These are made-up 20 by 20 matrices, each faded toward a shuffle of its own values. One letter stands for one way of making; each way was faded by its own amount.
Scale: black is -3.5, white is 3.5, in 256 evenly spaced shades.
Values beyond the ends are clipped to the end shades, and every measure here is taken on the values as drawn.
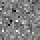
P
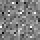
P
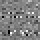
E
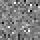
P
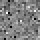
P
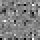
E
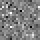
P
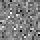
P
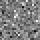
P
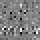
E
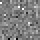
P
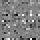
E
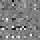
E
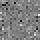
P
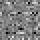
E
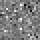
P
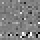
E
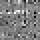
E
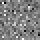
P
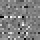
E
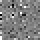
E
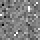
P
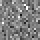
P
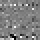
E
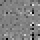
E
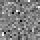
P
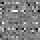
E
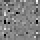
E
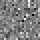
P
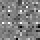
E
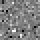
P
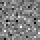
P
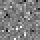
P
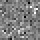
P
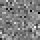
P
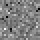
P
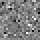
P
